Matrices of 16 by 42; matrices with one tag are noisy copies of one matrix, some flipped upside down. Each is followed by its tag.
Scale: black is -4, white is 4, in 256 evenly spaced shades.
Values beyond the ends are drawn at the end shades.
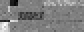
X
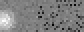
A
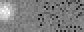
A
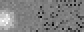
A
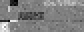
X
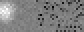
A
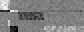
X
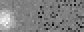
A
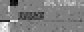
X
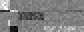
X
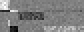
X
